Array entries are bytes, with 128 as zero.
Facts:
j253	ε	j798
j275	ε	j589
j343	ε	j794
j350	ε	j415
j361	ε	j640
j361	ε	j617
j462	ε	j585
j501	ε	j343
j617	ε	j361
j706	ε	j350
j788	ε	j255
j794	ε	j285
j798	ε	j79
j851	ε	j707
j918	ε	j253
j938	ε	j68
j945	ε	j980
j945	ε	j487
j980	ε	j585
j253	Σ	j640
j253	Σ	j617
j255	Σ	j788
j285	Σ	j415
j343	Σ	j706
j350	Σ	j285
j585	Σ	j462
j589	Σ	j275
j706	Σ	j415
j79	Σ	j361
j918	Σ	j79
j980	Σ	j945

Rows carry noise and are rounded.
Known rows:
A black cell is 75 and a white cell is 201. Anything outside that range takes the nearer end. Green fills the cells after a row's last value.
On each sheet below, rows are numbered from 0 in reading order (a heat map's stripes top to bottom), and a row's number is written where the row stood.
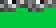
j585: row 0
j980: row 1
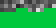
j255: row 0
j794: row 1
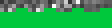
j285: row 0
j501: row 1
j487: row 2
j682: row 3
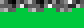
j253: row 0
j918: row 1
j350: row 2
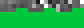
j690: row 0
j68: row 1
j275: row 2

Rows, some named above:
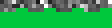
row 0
j415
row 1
j68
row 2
j788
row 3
j275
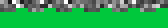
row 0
j938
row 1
j350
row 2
j462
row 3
j788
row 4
j487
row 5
j640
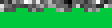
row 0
j589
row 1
j945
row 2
j79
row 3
j706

